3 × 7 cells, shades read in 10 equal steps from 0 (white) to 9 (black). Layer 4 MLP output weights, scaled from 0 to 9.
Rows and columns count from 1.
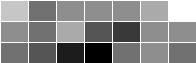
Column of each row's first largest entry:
2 5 4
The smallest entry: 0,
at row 1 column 7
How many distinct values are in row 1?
5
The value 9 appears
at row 3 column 4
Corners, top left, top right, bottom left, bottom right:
2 0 5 5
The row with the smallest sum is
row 1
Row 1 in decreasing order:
5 4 4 4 3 2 0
